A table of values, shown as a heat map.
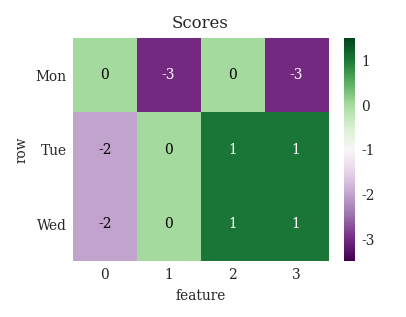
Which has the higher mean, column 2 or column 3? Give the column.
2
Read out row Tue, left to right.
-2 0 1 1
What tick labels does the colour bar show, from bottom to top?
-3, -2, -1, 0, 1
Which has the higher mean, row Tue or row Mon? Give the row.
Tue
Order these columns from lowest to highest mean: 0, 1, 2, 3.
0, 1, 3, 2
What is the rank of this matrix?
2
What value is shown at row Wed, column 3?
1
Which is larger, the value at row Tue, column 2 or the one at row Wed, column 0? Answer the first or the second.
the first
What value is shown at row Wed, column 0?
-2
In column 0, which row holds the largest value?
Mon
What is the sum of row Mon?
-6
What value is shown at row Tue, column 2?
1
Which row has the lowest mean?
Mon
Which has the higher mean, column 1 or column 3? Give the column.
3
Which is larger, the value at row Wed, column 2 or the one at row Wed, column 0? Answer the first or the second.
the first
